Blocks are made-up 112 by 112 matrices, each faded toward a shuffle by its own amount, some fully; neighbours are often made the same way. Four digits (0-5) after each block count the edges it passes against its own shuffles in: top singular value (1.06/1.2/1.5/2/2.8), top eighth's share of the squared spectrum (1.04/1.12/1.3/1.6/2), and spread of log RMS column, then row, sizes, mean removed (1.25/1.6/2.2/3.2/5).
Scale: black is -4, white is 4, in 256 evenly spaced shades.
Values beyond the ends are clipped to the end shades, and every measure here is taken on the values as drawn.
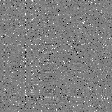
4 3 1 1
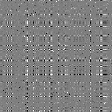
5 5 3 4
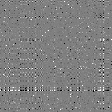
5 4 2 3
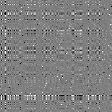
5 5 3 3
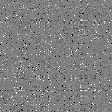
4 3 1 1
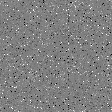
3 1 0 0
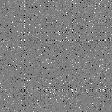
4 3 1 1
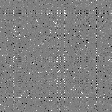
5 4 2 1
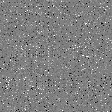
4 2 1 0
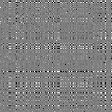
5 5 4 4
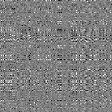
5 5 3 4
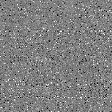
4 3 1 2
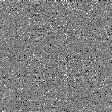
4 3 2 2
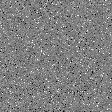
2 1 0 0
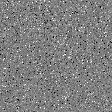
3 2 0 1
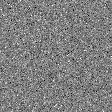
0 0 0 0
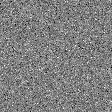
0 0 0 0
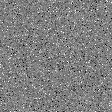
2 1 0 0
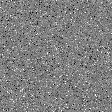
0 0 0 0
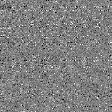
4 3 1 2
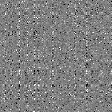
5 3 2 2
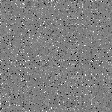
4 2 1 1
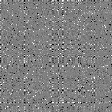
5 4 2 2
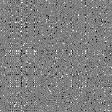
5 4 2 2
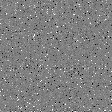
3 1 0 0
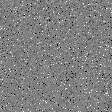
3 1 0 0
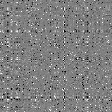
5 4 2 2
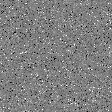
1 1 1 0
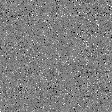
1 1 1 1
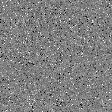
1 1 1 1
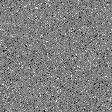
0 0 0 0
